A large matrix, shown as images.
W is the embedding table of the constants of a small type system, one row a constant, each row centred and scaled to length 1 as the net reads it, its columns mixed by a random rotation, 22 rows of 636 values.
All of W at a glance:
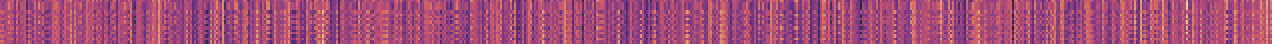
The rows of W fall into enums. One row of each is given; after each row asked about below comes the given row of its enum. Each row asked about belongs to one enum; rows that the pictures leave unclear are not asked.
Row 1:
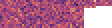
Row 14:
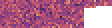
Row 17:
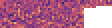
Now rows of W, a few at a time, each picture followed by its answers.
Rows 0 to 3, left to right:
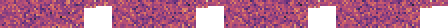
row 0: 14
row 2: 1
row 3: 1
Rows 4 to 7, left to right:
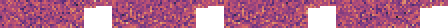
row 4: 1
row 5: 17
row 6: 17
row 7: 14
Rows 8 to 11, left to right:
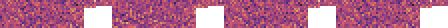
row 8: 1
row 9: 17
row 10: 1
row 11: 1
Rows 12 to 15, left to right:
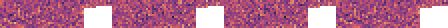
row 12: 17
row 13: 14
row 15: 17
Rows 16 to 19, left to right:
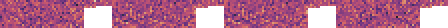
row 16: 1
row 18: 17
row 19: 14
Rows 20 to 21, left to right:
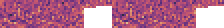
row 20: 17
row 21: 17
